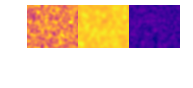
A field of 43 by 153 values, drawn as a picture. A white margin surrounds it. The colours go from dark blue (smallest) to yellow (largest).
It is made of 1 by 3 panels. Panel 1,1: high, blotchy. Panel 1,2: very high, blotchy, faint in contrast. Panel 1,3: very low, blotchy, faint in contrast.
